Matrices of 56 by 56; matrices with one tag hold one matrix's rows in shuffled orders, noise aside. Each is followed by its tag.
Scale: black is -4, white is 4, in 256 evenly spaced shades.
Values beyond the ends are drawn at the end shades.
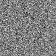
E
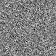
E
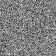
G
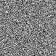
E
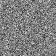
E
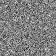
E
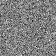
G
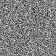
E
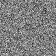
G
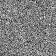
G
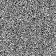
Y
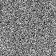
Y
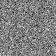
Y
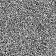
G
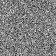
Y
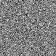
E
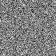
Y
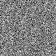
Y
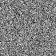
Y
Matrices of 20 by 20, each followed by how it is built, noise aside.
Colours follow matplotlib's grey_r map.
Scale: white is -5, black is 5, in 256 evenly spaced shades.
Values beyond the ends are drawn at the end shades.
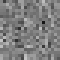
low rank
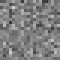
low rank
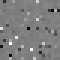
sparse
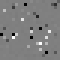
sparse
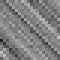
Toeplitz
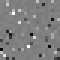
sparse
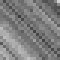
Toeplitz
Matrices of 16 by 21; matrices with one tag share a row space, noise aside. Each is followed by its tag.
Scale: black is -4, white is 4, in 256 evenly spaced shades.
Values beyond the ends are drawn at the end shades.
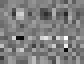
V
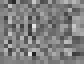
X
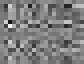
X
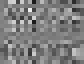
X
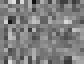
X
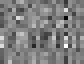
V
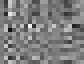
X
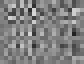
X
